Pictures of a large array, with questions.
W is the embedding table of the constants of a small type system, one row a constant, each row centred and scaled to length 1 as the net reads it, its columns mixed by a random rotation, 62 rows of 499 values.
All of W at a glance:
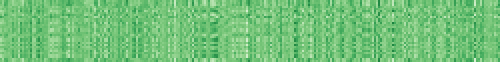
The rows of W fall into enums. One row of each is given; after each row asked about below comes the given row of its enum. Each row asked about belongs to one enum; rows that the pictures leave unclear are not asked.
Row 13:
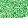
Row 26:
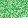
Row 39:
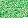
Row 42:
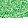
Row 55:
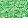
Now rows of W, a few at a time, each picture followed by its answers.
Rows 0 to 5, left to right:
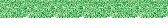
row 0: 13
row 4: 13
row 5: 13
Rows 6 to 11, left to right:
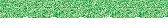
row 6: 13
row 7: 55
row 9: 26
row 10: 39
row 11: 39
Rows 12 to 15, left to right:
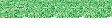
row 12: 55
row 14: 13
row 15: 13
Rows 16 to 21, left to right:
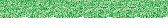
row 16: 26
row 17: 26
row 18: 13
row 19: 55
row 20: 55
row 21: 13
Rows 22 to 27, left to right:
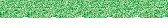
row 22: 39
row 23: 39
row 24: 26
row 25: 39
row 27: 55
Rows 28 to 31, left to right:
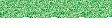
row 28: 39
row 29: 42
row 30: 42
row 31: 39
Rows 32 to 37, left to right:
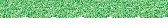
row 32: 26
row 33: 39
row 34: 26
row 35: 13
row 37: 55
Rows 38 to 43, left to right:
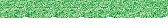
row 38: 55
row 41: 55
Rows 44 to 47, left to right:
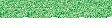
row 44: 39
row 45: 39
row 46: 42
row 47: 13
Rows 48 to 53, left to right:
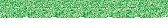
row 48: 13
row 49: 39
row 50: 39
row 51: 39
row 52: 55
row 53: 26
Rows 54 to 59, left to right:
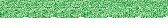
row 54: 39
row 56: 55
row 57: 39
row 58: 13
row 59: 13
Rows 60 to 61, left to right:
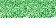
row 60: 13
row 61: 13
